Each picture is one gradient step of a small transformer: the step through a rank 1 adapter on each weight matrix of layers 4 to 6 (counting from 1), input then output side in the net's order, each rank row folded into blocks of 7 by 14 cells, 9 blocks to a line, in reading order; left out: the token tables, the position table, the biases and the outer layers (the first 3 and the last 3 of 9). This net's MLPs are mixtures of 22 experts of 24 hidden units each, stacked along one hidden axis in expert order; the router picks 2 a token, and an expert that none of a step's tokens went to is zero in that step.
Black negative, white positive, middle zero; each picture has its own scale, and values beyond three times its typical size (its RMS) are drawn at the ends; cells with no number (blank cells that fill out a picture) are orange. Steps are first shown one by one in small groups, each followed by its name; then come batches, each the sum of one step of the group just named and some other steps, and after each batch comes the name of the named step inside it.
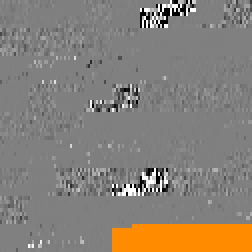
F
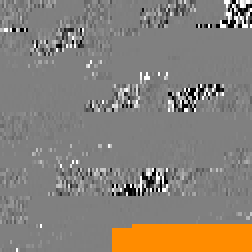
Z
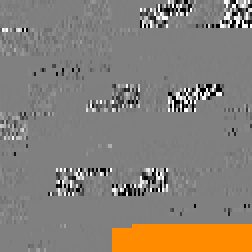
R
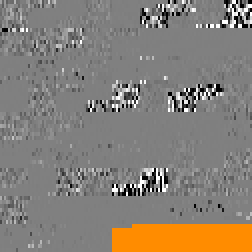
F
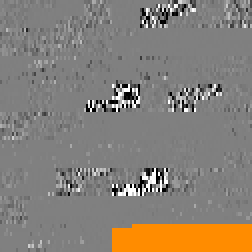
F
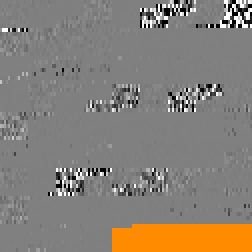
R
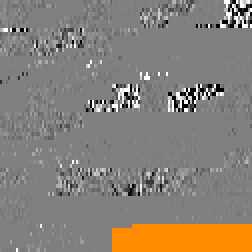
Z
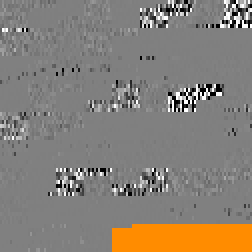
R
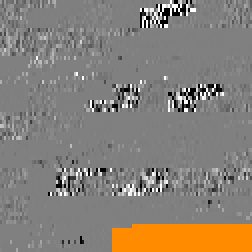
F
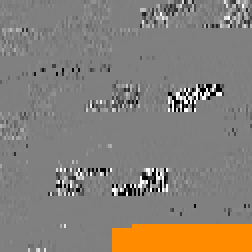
R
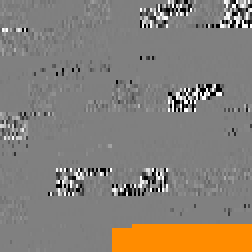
R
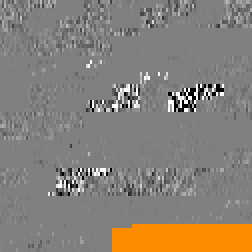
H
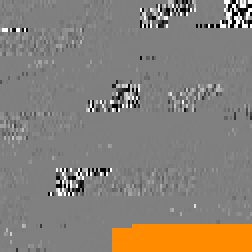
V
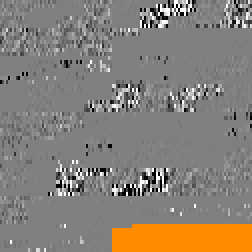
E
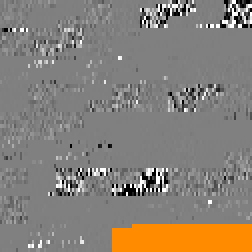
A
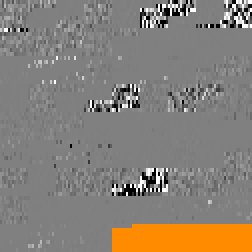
A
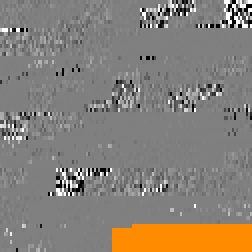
V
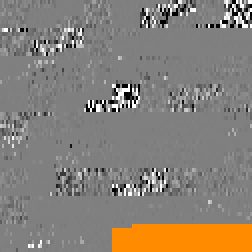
A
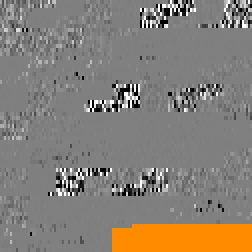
V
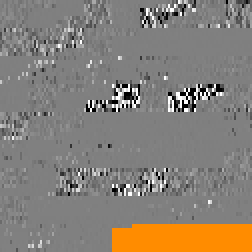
A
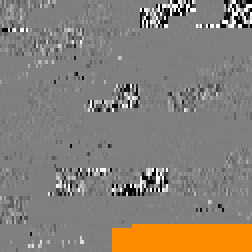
A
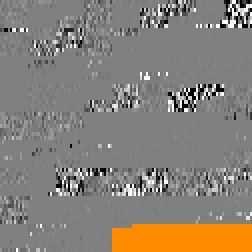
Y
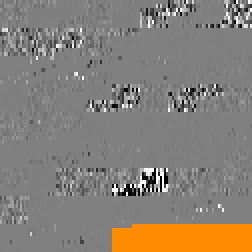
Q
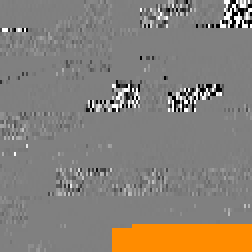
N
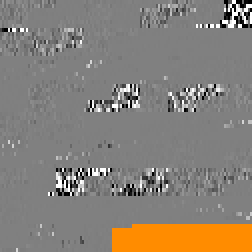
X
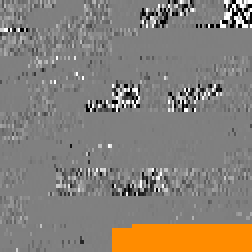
Q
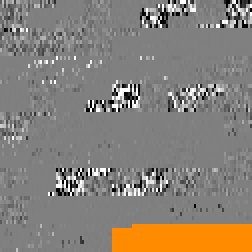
X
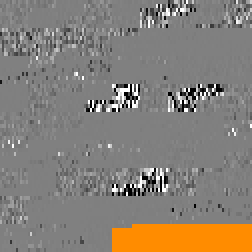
Q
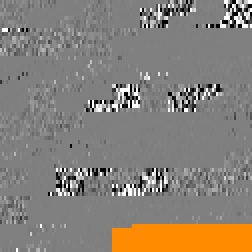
Y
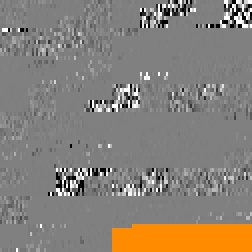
Y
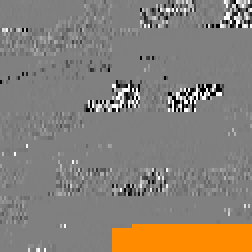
N
